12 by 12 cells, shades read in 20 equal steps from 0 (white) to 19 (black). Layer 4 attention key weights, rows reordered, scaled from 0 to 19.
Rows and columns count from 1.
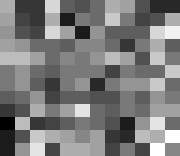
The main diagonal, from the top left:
6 14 14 11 9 10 16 13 10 8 6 9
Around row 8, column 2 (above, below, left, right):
8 13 12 8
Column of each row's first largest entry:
11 5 6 9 10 8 7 4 1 1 1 1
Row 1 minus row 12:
-11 7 13 -11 6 7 4 -8 -3 -1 16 7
